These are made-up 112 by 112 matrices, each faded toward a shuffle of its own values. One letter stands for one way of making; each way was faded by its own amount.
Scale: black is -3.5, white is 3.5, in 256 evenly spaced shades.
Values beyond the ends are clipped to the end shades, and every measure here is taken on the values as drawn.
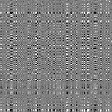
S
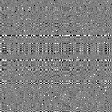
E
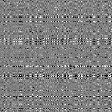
E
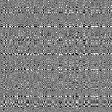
E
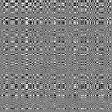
S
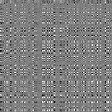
S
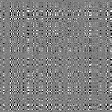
S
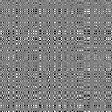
S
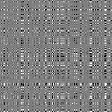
S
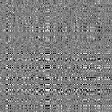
E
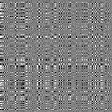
S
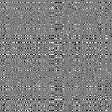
E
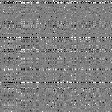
E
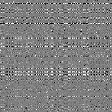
E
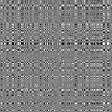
S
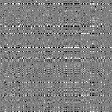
E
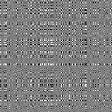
S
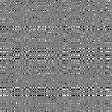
E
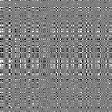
S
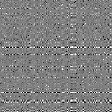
E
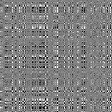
S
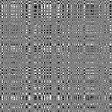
S
